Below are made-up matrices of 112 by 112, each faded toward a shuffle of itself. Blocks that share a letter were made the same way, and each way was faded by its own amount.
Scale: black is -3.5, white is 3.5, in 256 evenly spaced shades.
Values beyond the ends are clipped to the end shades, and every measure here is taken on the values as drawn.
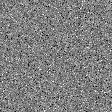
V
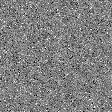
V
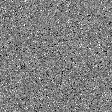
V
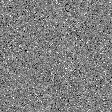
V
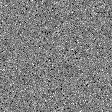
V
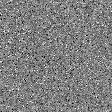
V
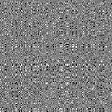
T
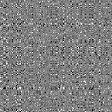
T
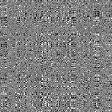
T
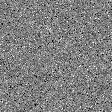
V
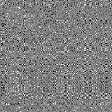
T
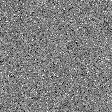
V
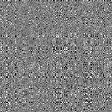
T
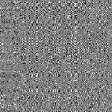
T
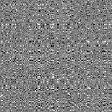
T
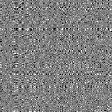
T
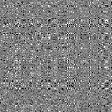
T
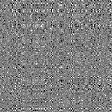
T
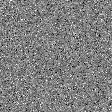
V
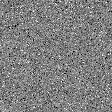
V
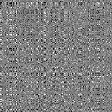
T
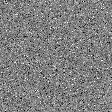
V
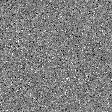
V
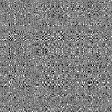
T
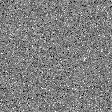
V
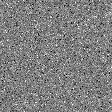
V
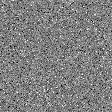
V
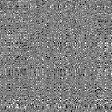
T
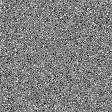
V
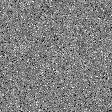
V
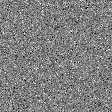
V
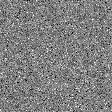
V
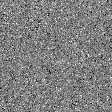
V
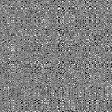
T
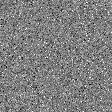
V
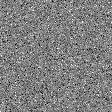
V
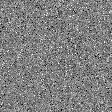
V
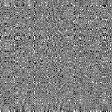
T
